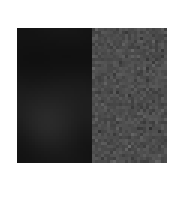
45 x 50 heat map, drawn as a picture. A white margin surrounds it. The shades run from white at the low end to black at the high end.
It is made of 1 by 2 panels. Panel 1,1: very high, smooth, faint in contrast. Panel 1,2: high, fine-grained, faint in contrast.
